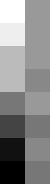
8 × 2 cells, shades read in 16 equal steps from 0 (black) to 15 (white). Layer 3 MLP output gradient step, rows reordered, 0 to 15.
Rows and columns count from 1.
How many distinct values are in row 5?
2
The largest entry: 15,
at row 1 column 1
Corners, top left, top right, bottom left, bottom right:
15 9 0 7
